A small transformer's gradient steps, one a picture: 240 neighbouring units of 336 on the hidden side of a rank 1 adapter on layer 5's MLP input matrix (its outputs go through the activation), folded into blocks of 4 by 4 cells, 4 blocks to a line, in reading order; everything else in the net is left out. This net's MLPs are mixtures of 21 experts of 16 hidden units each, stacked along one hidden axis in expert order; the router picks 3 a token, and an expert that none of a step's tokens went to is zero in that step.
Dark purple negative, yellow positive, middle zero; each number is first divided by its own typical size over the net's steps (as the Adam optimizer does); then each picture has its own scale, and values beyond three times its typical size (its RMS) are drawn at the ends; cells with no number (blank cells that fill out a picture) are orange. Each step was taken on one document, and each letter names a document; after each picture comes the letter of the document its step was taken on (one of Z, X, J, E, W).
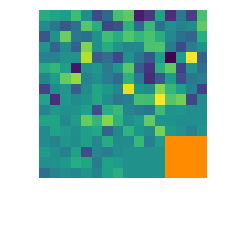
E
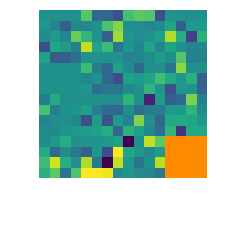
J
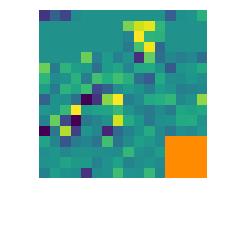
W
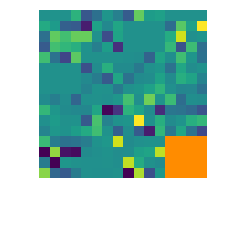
J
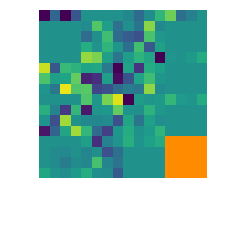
W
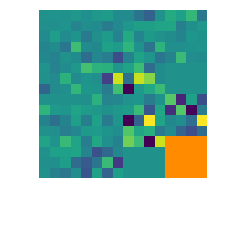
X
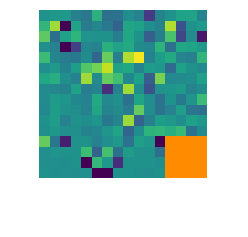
X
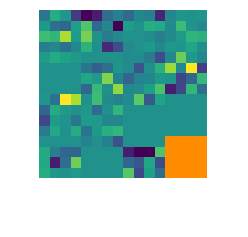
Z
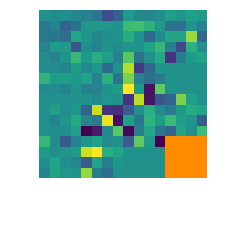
X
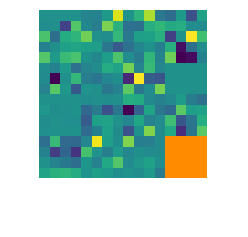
X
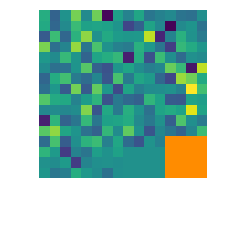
E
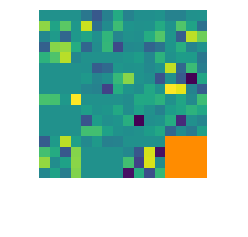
Z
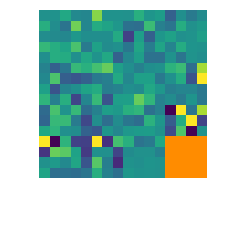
E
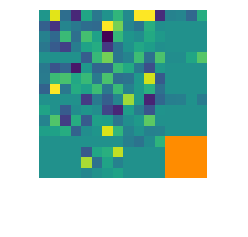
W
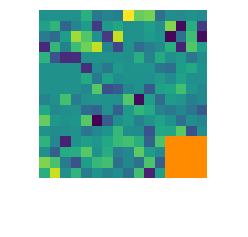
J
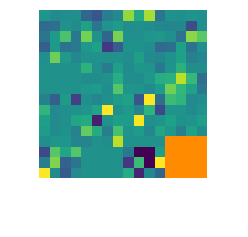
Z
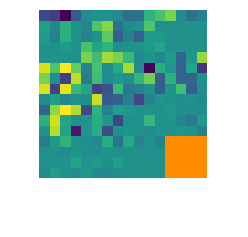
W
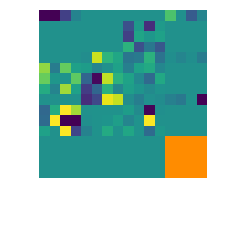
W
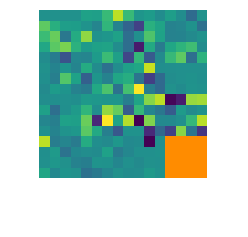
X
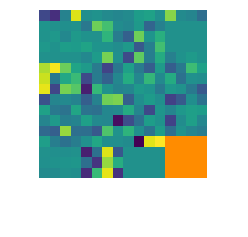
W
